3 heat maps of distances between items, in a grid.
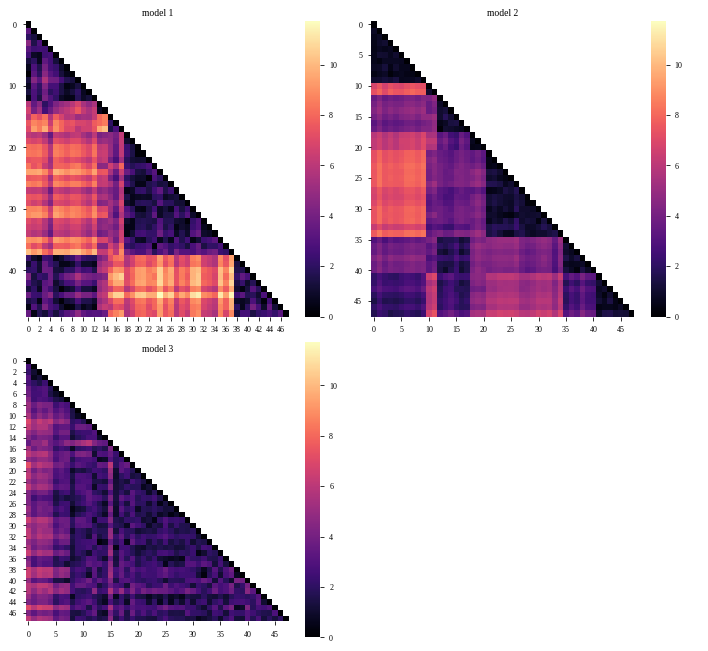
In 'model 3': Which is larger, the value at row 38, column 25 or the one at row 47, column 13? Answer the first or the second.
the first
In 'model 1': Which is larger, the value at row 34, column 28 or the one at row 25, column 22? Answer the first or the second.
the first
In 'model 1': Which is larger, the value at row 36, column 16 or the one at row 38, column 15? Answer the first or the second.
the second
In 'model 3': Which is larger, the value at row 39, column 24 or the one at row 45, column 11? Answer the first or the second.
the first
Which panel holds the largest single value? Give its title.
model 1
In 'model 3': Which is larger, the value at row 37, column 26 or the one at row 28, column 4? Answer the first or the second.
the second
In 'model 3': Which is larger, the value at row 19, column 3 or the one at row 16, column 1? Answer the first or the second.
the first
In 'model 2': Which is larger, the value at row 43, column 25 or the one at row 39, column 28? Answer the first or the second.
the first
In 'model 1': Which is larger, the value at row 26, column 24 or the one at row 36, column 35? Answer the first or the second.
the second
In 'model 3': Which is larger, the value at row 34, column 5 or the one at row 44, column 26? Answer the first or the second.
the first
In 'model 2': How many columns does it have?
48
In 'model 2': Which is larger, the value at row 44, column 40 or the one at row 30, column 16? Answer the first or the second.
the second
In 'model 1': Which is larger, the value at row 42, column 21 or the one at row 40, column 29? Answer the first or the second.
the first
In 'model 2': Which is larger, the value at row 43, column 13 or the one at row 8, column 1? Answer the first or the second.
the first
